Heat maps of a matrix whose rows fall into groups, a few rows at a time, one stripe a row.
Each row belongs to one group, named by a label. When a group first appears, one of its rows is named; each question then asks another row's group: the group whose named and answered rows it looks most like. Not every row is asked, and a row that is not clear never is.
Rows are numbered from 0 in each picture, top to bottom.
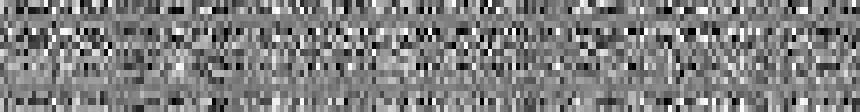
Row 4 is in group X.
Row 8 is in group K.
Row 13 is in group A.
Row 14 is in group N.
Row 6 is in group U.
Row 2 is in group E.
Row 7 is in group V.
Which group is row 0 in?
V
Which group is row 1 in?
N
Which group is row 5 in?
N
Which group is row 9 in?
X
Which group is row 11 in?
K
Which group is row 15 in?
K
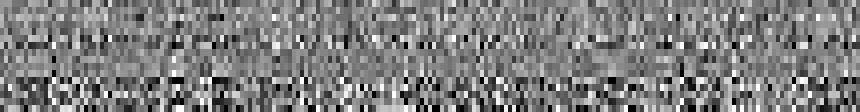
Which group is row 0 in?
V
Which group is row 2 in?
K
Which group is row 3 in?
A
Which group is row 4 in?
A
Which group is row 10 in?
E
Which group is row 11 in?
N
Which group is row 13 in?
U
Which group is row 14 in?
N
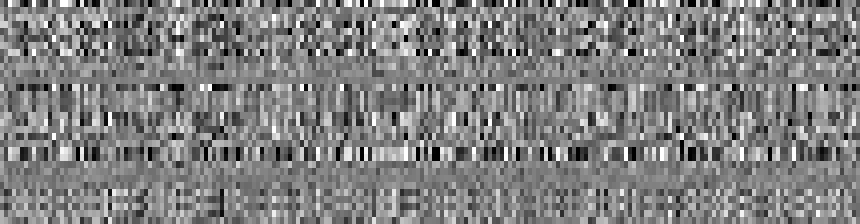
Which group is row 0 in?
X
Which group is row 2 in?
K
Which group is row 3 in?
V
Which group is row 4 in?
X
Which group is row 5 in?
N
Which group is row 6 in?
V
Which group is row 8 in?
A
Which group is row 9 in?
K
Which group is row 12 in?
N
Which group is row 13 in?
A
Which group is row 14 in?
A
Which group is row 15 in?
A
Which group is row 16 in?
V
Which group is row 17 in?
V
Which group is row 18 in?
K
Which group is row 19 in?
N
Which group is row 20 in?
E
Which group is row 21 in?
X
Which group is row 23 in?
A
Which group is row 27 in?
U
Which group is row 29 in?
U
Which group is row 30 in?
K
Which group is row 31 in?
V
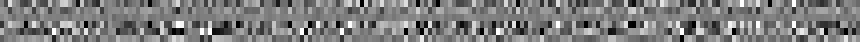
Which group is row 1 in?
A
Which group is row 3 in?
X
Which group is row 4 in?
N
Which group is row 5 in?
E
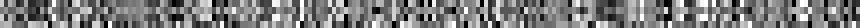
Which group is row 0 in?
N
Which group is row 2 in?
N
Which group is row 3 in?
V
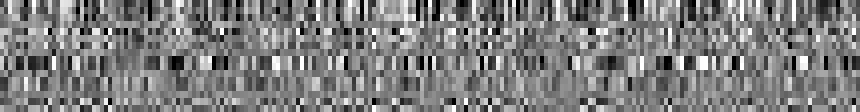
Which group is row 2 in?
X
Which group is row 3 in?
E
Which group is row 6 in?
V
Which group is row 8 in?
N
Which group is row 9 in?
N
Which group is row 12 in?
U
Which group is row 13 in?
E
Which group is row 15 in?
V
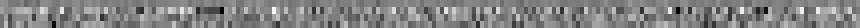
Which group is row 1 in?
K
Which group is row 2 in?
A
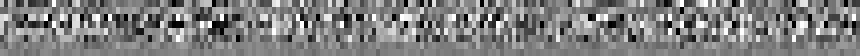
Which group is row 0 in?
N
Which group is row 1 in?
E
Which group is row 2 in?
V
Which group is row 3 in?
N
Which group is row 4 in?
K
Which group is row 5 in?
X
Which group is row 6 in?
E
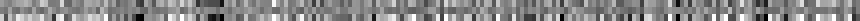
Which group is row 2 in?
K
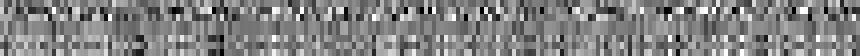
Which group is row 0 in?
U
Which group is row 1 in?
N
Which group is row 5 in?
K
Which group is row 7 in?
K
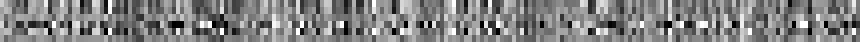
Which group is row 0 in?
V
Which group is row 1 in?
V
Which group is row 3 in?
N
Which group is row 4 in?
V
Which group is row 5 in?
K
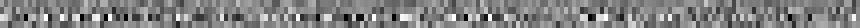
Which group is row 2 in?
V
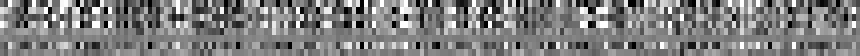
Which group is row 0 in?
X
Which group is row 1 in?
V
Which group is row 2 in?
N
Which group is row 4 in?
K
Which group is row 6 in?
X
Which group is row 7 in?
E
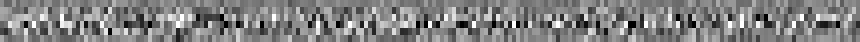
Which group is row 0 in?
U
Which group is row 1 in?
V
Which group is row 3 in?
X
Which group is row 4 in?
U
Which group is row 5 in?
A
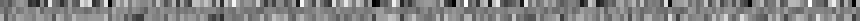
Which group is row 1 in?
U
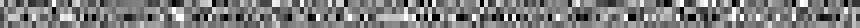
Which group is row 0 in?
N
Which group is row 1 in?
E
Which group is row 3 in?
A
